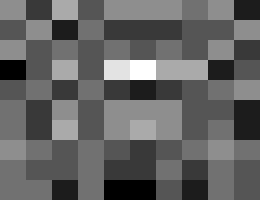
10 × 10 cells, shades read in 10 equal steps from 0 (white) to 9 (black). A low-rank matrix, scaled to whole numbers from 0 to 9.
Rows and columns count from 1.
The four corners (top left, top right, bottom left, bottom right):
4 8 5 6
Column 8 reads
5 6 6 3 6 6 6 5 7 8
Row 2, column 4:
5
